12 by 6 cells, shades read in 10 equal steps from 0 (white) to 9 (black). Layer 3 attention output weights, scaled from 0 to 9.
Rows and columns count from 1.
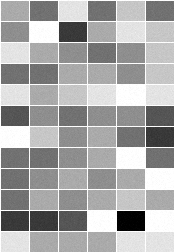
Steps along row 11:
same down down up down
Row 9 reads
5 4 3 4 3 0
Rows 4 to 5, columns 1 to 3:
5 5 3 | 1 3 2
